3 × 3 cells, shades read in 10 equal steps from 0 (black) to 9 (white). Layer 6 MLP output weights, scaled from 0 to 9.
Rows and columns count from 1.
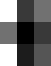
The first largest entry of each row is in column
1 1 1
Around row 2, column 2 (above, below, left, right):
2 1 4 2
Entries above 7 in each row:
1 0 1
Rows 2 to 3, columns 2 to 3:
0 2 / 1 3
